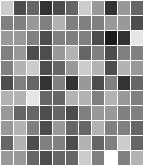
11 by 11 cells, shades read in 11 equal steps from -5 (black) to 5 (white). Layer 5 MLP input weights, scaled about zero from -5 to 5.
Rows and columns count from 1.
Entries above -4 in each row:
11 11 10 11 11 11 11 11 11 11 11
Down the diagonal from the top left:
3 0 0 -2 -1 -3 2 1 0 3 2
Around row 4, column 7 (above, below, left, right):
0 3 2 0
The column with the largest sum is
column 7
